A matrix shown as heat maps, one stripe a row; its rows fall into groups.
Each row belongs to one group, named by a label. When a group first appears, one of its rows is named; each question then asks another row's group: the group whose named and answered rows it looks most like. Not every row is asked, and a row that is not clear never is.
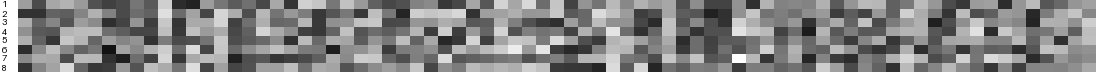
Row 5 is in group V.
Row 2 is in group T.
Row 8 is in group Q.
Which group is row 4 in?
T
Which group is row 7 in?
T
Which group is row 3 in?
T
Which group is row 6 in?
Q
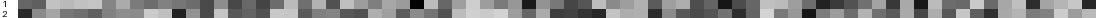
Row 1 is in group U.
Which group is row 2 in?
Q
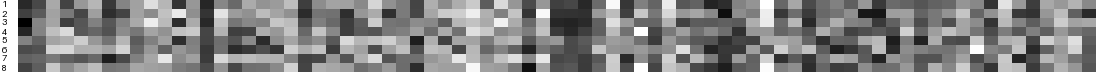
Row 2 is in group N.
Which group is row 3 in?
Q
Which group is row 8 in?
U
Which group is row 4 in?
Q
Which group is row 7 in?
N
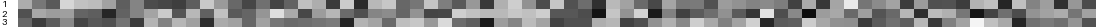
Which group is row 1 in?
V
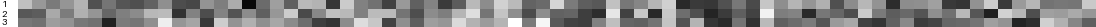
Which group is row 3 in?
N
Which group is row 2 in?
U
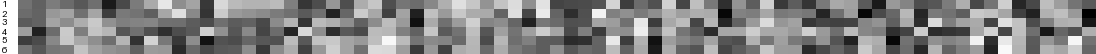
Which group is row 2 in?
N
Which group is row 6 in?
U
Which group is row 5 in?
U
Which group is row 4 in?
V
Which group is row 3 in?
U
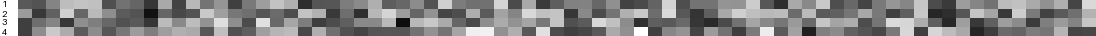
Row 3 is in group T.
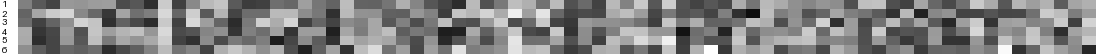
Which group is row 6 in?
N
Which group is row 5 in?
V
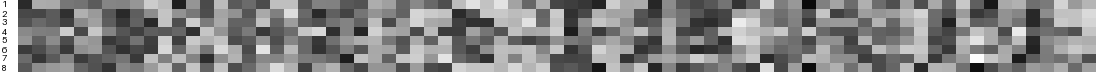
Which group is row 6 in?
T
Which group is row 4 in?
V
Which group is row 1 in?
Q
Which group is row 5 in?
T
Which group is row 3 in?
T
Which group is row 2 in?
T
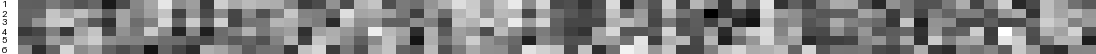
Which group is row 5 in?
U
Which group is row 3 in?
Q
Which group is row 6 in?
V
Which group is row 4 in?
U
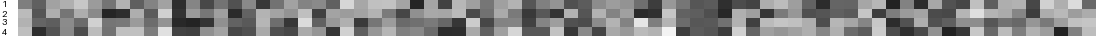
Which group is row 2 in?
T
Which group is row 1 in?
U
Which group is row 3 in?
V
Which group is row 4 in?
V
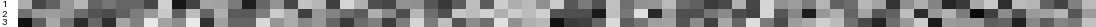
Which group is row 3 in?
Q
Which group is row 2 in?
Q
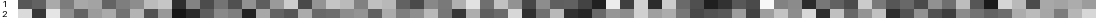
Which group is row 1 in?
U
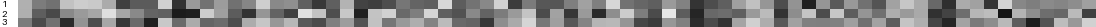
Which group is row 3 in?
T
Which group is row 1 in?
T
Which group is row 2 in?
V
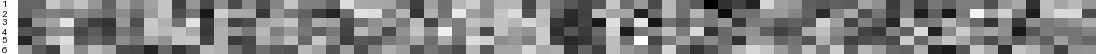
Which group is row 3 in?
Q
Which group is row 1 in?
U
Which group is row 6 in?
V
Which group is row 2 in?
N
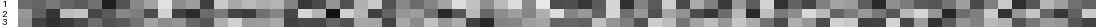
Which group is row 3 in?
N
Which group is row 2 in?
V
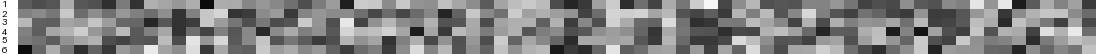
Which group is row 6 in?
Q
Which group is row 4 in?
U
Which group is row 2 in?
V
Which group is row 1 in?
N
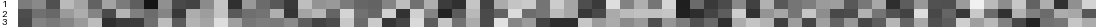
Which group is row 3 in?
T
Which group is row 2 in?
V
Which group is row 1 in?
V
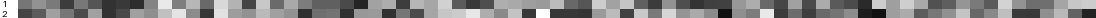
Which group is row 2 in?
N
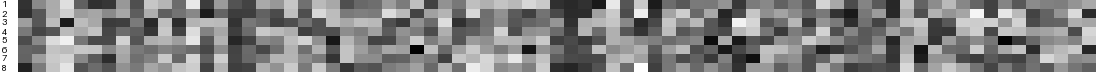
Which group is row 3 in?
T
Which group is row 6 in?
U
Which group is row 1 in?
Q
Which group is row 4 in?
T
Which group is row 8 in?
Q
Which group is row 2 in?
U
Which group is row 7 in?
Q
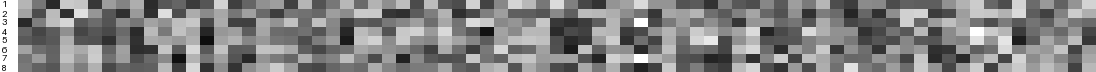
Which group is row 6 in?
T
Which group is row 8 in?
T
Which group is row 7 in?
V
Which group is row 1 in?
V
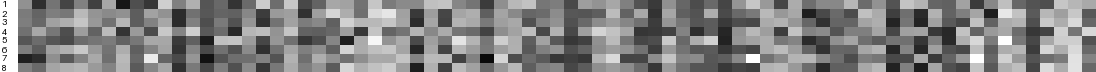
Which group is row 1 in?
T
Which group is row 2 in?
U
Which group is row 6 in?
U
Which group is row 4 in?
T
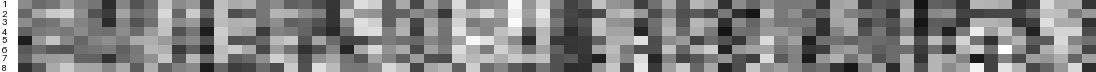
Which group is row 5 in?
Q
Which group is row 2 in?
Q
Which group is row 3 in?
N
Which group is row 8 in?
U
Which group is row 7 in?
Q
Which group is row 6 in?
N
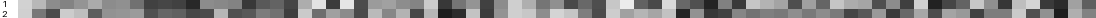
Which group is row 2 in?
V
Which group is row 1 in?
V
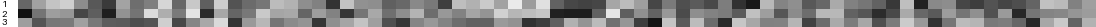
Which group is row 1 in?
Q
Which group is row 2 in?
Q
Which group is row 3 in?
T
